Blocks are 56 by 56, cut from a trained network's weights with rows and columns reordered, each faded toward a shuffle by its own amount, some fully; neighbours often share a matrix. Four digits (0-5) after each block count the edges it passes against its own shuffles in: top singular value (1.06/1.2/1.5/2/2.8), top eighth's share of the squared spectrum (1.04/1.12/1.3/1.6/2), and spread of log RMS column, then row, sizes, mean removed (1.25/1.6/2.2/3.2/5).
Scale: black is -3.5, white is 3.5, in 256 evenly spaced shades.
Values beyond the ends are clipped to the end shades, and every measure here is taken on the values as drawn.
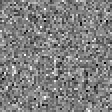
1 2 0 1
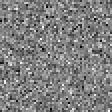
1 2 0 1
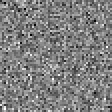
2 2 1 0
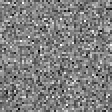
0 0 0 0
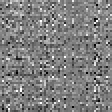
3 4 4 1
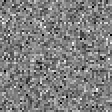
1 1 0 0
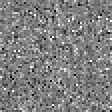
0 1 0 0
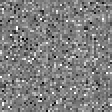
0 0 0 0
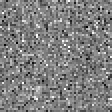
1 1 0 0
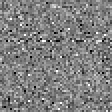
2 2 0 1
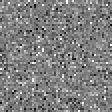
0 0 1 0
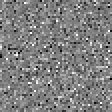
0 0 0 0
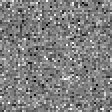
1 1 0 0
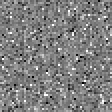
0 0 0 0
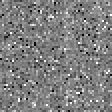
0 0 0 0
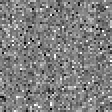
1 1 0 0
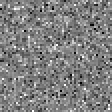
0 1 0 0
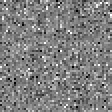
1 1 0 1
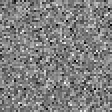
2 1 0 0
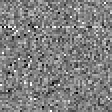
2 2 0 1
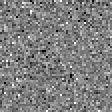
0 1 0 0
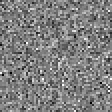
2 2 0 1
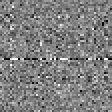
3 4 1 2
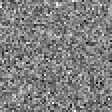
1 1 0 0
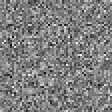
3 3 1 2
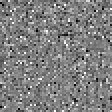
0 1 0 0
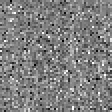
2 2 0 1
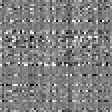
3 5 0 4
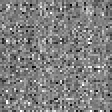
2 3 0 3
